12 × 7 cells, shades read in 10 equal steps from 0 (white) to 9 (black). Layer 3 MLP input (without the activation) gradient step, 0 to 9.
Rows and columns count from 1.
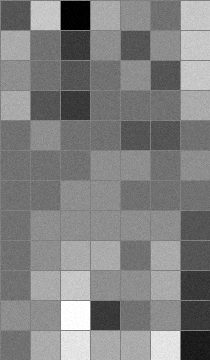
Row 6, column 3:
5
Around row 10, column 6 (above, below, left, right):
3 4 4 7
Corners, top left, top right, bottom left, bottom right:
6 2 5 8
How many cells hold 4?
22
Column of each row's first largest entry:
3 3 3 3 5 1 1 7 7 7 4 7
